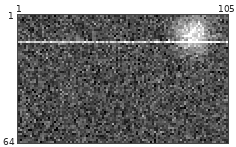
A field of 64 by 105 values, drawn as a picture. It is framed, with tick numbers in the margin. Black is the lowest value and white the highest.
Odd lines: row 14. Ninth with the highest average: top right. Bumps: one, in the top right. Stripes: none. Histogram: skewed, a long tail of high values.
